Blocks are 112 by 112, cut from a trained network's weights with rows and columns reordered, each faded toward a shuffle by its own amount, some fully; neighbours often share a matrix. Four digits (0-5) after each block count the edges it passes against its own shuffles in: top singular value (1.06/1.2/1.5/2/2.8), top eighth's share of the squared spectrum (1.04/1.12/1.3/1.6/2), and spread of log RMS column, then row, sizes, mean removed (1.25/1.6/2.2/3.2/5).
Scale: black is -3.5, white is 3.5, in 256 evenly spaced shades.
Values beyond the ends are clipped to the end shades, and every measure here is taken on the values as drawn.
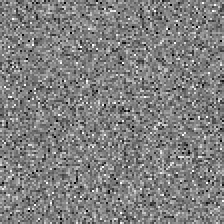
0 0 0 0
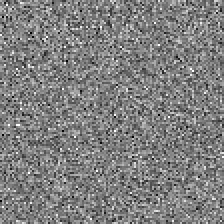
2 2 0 0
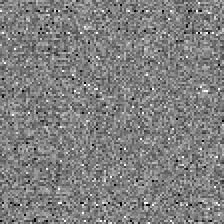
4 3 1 2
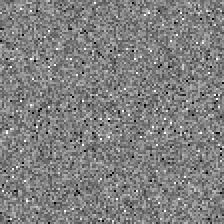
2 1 0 1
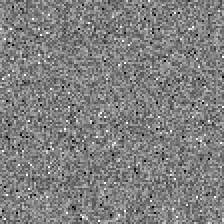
1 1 0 0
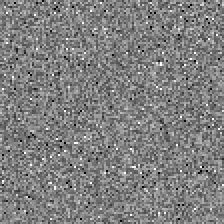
1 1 0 1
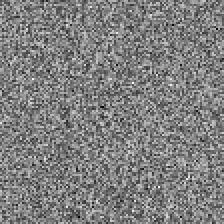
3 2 0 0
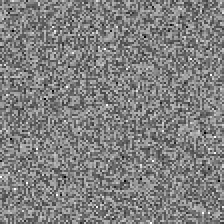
0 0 0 0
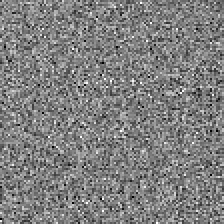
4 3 1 1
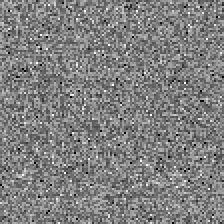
1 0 0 0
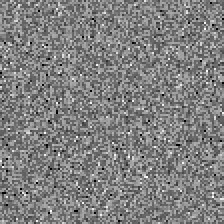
0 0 0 0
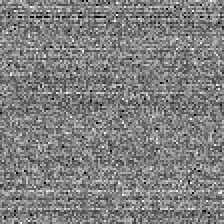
4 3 0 2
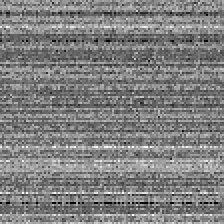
5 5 2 4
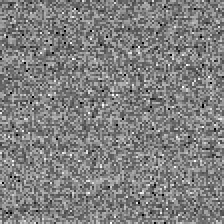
2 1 0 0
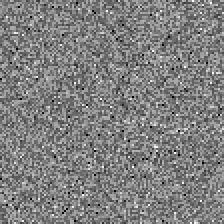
0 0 0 0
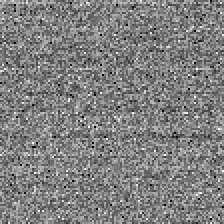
2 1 0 0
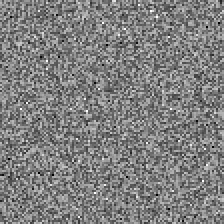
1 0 0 0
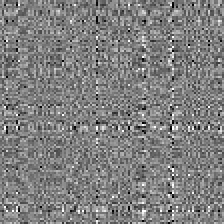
5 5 3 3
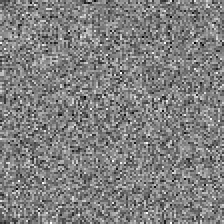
3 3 1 1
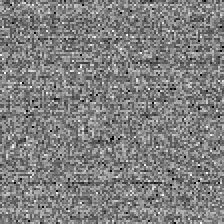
3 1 0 1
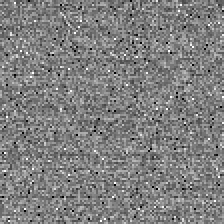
2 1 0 0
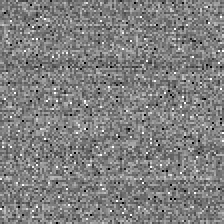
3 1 0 0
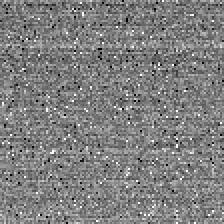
3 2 1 0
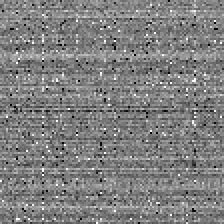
4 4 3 2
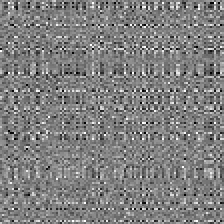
5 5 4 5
